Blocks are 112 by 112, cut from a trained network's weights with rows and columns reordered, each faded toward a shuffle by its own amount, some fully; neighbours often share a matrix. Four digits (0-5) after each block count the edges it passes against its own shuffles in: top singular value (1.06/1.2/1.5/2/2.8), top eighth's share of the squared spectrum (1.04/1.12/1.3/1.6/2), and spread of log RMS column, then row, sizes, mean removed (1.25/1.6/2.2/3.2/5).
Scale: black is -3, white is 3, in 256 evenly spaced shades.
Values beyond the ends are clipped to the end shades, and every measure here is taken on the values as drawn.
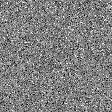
0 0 0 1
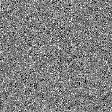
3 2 2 0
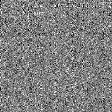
3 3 3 1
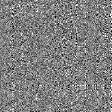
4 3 3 1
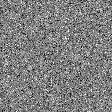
0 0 0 0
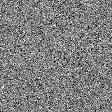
0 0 0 0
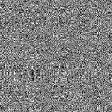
4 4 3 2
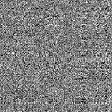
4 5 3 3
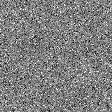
0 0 0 0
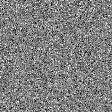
2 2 1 0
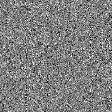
3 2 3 0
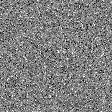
0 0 0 0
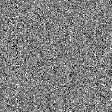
3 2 2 0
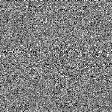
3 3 1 3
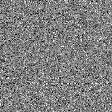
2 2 0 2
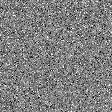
0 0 0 0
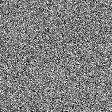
2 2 0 0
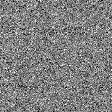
2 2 0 2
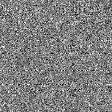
2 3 0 3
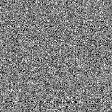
2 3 0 3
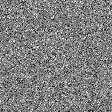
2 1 0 1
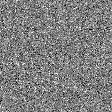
2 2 0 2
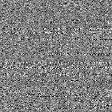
3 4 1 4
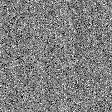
1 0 0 0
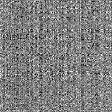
4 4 1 4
